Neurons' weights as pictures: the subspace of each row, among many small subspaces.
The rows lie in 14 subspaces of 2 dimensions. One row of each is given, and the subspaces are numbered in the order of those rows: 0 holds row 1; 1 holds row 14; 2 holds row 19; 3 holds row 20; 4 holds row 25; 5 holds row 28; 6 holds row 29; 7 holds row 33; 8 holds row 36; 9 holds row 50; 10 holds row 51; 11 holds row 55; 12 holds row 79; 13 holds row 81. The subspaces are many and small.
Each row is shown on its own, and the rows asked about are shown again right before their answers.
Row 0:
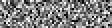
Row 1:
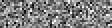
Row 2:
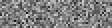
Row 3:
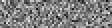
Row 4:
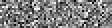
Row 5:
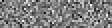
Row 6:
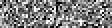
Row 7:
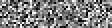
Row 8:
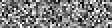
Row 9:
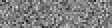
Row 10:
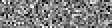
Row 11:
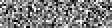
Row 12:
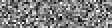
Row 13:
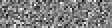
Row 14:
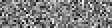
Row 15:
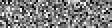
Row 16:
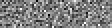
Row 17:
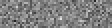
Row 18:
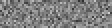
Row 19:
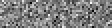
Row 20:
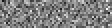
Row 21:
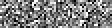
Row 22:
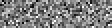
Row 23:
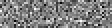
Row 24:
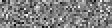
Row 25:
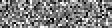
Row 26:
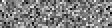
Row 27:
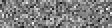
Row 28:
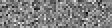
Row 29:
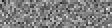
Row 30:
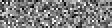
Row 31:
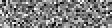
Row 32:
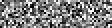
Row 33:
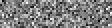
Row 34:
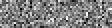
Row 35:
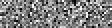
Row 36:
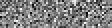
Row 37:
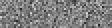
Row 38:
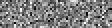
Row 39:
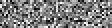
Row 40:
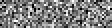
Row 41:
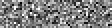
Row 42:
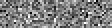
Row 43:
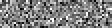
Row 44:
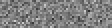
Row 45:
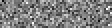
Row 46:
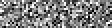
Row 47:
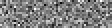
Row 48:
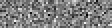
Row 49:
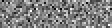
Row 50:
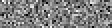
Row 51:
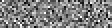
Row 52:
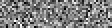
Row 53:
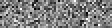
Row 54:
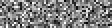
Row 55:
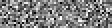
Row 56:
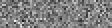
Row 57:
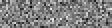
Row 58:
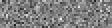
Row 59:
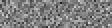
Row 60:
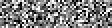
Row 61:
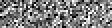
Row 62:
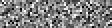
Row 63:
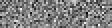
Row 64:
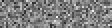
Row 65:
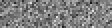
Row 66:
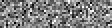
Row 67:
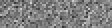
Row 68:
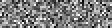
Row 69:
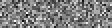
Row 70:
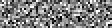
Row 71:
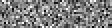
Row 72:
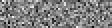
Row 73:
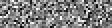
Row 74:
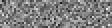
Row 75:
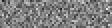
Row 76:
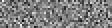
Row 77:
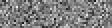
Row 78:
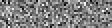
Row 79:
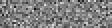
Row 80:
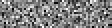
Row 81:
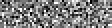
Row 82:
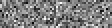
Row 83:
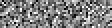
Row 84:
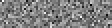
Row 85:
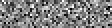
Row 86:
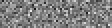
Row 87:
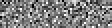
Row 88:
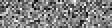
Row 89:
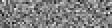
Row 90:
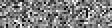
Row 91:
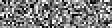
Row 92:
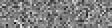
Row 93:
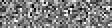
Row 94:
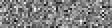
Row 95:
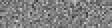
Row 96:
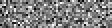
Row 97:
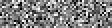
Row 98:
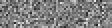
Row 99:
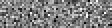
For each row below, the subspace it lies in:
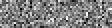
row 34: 4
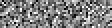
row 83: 11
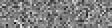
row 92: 0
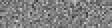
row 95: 8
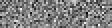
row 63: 8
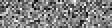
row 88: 5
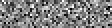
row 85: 6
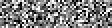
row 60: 1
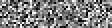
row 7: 11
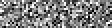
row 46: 2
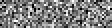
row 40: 12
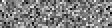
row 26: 7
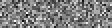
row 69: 1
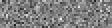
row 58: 9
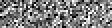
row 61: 2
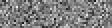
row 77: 13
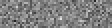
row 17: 11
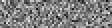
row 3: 3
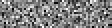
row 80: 13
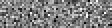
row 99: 13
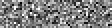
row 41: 1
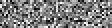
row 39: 6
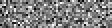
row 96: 12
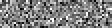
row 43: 4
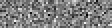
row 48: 13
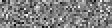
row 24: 9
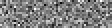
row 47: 12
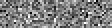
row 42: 13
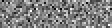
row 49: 3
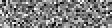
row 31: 12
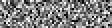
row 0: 3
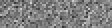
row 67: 2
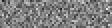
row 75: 3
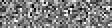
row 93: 6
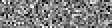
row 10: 9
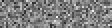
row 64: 10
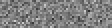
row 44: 2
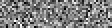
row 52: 10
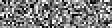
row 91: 9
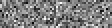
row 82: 7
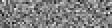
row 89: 12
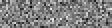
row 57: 4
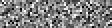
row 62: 11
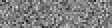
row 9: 13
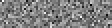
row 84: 10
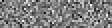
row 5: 10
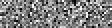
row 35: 8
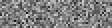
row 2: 1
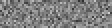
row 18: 3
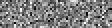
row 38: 4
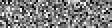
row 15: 4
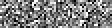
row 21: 5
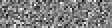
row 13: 9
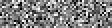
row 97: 1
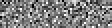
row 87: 8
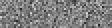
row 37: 8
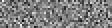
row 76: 10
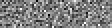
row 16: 9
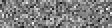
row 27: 7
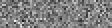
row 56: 0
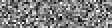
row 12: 11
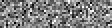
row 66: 0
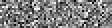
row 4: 5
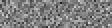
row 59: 6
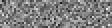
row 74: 6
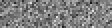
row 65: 2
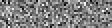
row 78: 4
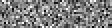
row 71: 13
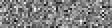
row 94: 7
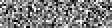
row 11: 12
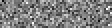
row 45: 7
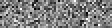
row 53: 5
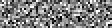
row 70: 11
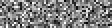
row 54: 10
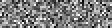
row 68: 1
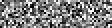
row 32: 0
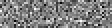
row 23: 6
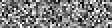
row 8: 0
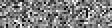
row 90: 0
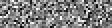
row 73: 2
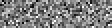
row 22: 11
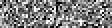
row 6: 7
